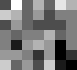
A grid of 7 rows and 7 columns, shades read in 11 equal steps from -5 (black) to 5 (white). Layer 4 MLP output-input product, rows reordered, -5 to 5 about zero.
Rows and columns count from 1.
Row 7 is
3 -1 1 -2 3 -4 -5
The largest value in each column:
3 5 1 2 3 4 2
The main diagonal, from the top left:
-2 2 -1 0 1 -5 -5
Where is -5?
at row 5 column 6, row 6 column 6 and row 7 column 7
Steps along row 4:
down up same up down up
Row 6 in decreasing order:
1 1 1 0 -3 -3 -5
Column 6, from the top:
4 0 -2 -1 -5 -5 -4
